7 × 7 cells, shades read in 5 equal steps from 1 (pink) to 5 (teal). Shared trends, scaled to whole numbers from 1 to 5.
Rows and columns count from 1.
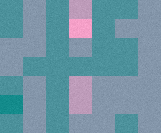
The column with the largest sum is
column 3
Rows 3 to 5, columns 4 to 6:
3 4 4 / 4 4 4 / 2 3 3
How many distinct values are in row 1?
3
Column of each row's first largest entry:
1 1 3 2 1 1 1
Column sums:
27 22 28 17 25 25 21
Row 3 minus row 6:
-2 0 0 1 1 1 0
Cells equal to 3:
23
